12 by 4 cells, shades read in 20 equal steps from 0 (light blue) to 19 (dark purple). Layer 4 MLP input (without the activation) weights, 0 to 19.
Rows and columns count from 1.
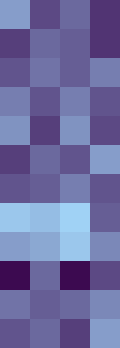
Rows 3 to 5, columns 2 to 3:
9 11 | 12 8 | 14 6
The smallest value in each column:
1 2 0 5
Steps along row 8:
up down up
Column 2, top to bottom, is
13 10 9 12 14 10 11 2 4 10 11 10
